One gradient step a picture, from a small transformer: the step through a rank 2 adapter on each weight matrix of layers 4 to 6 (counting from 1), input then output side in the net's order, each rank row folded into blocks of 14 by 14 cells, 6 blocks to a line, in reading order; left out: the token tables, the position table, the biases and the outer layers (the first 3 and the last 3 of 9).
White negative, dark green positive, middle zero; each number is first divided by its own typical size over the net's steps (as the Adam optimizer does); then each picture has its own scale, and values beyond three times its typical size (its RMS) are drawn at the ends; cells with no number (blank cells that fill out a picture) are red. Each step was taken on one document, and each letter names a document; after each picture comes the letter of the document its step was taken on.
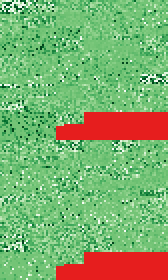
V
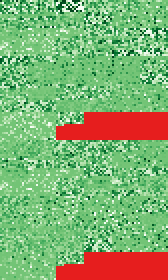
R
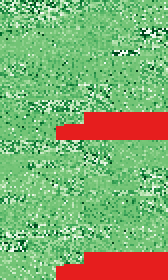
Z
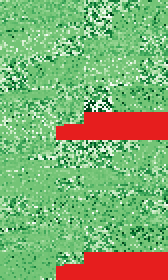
R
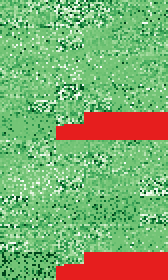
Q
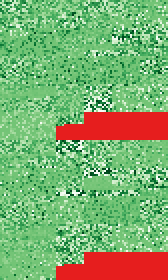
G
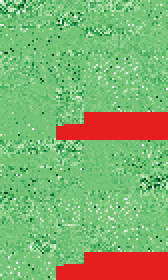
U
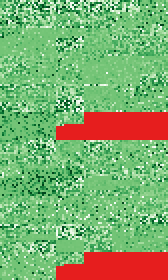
Q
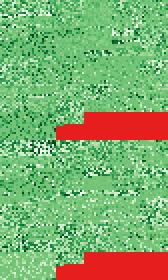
G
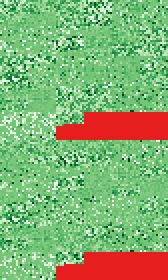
R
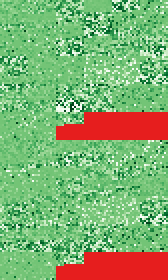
R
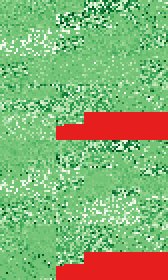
R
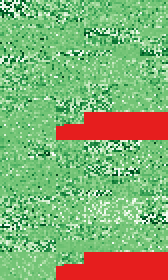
G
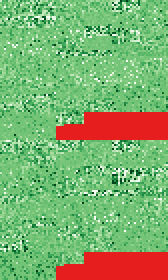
V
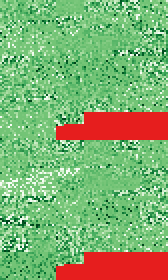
G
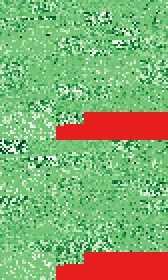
R
